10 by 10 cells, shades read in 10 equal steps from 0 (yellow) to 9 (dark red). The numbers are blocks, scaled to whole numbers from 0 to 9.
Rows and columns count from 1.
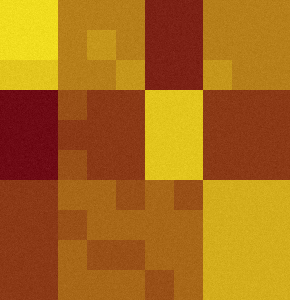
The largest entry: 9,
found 6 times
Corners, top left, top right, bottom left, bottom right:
0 4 7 2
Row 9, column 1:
7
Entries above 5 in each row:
2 2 2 8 8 8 4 3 4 3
